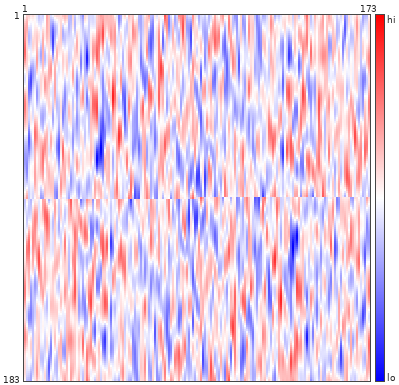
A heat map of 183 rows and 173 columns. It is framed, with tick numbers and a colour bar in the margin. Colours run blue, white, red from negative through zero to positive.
Grain: streaks running down. Symmetry: a half turn. Slope: none. Histogram: bell-shaped.
